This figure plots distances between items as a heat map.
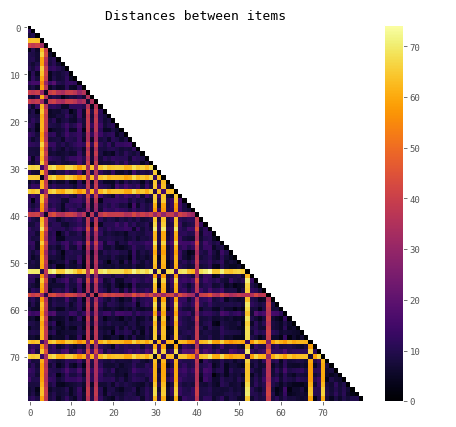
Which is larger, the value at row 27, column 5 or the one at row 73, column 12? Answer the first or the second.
the second
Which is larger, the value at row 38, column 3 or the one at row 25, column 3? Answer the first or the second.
the second
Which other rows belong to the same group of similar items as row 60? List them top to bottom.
0, 1, 2, 5, 6, 7, 8, 9, 10, 11, 12, 13, 15, 17, 18, 19, 20, 21, 22, 23, 24, 25, 26, 27, 28, 29, 31, 33, 34, 36, 37, 38, 39, 41, 42, 43, 44, 45, 46, 47, 48, 49, 50, 51, 53, 54, 55, 56, 58, 59, 61, 62, 63, 64, 65, 66, 68, 69, 71, 72, 73, 74, 75, 76, 77, 78, 79
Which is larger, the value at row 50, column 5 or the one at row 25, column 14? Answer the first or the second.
the second
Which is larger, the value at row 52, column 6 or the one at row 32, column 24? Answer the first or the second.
the first
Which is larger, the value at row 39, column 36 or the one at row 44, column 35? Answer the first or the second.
the second
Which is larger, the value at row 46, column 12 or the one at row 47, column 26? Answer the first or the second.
the first
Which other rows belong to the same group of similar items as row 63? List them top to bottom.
0, 1, 2, 5, 6, 7, 8, 9, 10, 11, 12, 13, 15, 17, 18, 19, 20, 21, 22, 23, 24, 25, 26, 27, 28, 29, 31, 33, 34, 36, 37, 38, 39, 41, 42, 43, 44, 45, 46, 47, 48, 49, 50, 51, 53, 54, 55, 56, 58, 59, 60, 61, 62, 64, 65, 66, 68, 69, 71, 72, 73, 74, 75, 76, 77, 78, 79
